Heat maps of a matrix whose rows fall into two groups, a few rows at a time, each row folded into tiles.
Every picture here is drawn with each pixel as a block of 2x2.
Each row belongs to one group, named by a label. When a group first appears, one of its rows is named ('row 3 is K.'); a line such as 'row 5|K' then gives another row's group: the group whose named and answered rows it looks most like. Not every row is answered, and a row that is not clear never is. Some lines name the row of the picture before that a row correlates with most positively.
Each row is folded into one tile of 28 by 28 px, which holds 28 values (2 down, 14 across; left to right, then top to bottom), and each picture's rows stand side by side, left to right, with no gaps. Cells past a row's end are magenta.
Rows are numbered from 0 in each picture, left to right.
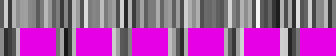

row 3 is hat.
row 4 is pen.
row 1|hat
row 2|hat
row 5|hat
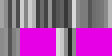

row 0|pen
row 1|hat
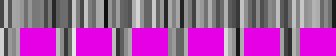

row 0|pen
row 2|pen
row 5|pen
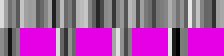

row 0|pen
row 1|pen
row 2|hat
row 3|pen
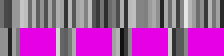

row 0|pen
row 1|pen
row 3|pen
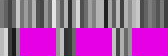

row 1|hat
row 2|pen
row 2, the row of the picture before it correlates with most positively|3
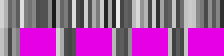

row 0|pen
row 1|hat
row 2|pen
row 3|pen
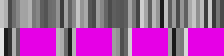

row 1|hat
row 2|hat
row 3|pen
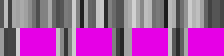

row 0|pen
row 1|hat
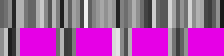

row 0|hat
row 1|hat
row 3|pen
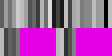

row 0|pen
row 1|hat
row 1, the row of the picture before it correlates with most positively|0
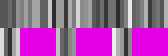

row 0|pen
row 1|pen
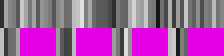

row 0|pen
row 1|pen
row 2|pen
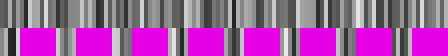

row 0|hat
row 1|pen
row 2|hat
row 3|hat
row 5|hat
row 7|hat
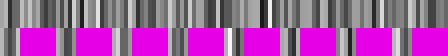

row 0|pen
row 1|hat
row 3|pen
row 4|hat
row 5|hat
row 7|hat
